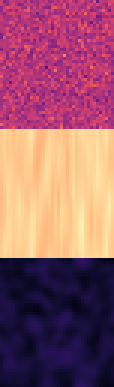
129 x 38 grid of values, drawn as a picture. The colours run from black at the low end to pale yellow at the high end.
The table splits into 3 rows of 1 panel. Panel 1,1: middling, fine-grained. Panel 2,1: very high, streaked downward, faint in contrast. Panel 3,1: very low, blotchy, faint in contrast.
